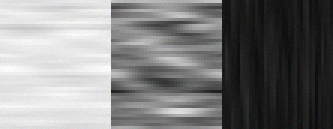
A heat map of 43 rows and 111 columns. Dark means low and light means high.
It is made of 1 by 3 panels. Panel 1,1: very high, streaked across, faint in contrast. Panel 1,2: middling, streaked across, strong in contrast. Panel 1,3: very low, streaked downward, faint in contrast.
